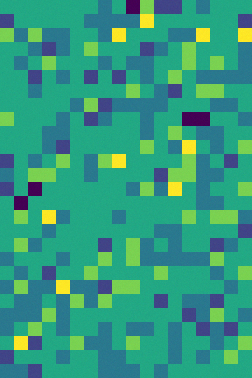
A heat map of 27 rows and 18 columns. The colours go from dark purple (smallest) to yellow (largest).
Slope: none. Odd rows or columns: none. Grain: fine. Seam: none. Stripes: none. Mirror symmetry: none.
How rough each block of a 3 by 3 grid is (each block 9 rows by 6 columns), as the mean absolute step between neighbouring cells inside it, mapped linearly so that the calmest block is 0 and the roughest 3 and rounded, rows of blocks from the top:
032
202
311
